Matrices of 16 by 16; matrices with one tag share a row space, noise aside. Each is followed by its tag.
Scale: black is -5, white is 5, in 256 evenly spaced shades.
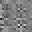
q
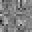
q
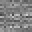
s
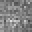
s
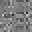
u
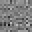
u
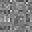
u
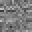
s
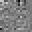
q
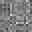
u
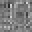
u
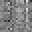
u
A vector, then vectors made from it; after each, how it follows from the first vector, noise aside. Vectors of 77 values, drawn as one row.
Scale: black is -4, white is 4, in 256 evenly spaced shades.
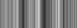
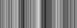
copied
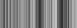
wrapped around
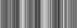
negated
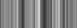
copied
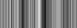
copied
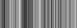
wrapped around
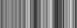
wrapped around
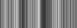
copied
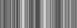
negated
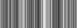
negated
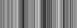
copied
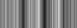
copied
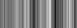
wrapped around
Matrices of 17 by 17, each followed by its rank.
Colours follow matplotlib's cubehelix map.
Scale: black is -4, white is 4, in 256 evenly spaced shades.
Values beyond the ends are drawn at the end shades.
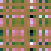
one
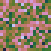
full rank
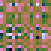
two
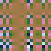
one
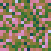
full rank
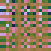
two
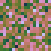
full rank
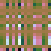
one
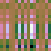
one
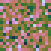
full rank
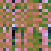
two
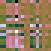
two
